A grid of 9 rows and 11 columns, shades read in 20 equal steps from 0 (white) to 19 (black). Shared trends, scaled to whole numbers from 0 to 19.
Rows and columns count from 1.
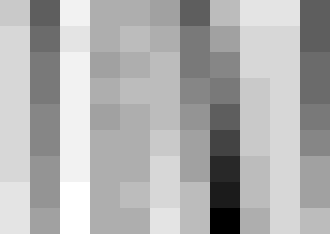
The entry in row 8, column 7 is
5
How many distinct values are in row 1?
7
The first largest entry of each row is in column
2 11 11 11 8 8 8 8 8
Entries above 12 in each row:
0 0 0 0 0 1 1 1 1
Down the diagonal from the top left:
4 11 1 6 6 4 7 17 6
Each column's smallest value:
2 7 0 6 5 2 5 5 2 2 5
